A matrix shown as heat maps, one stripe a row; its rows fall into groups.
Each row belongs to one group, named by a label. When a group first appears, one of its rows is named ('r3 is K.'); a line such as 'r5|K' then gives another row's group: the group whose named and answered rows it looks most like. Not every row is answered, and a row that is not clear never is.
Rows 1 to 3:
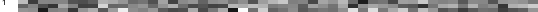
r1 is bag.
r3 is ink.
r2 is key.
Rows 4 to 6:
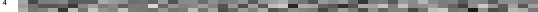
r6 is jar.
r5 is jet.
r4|bag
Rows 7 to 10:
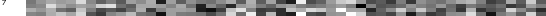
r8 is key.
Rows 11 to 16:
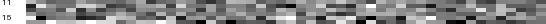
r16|key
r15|bag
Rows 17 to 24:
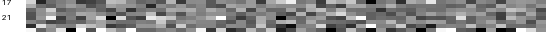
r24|jar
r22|jet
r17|bag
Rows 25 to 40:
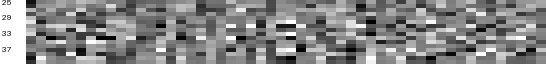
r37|jet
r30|bag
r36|jet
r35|key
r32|jar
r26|key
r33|bag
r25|key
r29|bag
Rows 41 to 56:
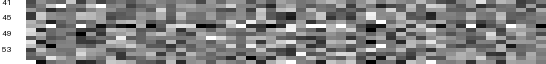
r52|ink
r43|jet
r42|key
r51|bag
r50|ink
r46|ink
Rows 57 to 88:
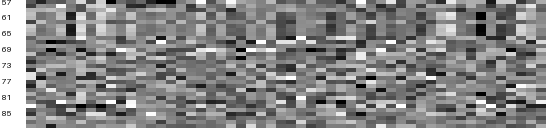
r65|jar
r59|key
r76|bag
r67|jet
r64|jar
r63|jar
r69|ink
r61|jar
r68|key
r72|key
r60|jar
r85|jet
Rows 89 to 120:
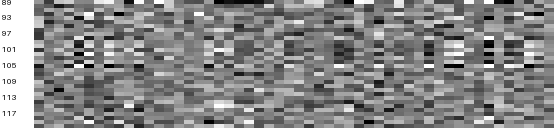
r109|bag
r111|ink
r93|jar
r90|jet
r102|jar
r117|jar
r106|key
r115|ink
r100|jar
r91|key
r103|jet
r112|bag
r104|jar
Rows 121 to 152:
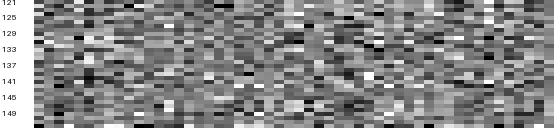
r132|key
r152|key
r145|ink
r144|jar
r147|jet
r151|ink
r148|jet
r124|bag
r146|jet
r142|ink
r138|jet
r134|jar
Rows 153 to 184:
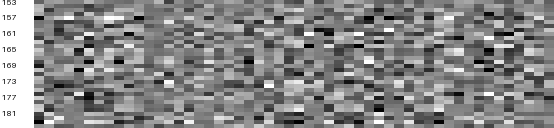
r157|key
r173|jet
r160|ink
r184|ink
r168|ink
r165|jar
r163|bag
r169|key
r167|ink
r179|bag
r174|jet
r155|bag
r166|jar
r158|jet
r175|bag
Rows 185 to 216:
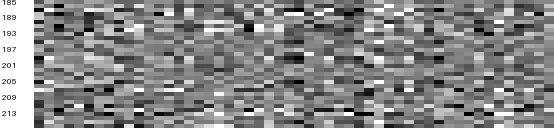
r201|key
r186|ink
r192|ink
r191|ink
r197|bag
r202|ink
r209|jet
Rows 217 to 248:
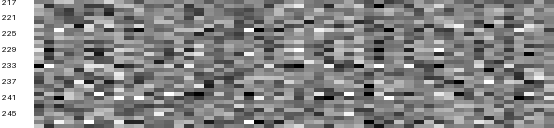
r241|ink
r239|ink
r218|bag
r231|bag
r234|jar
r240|key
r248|bag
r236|key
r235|key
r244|jet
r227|bag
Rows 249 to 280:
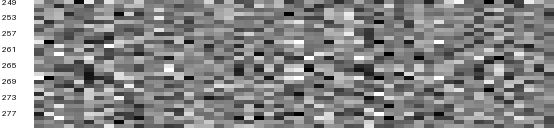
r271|jar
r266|jet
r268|bag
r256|jet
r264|jar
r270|ink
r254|bag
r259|bag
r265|jet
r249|jar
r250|ink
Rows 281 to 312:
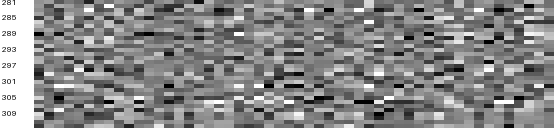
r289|key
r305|ink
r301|bag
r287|jar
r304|jet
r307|jar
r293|bag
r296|jar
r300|key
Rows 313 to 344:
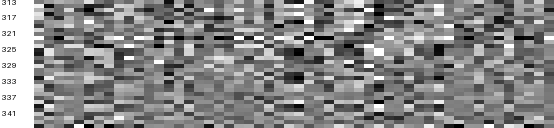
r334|bag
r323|jet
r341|bag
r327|ink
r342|key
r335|bag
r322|ink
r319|key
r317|ink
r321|jet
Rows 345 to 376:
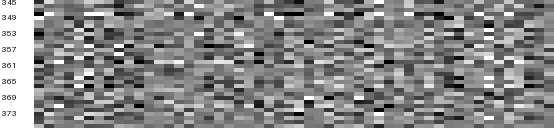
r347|jet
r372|bag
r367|key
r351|jar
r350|jar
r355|jet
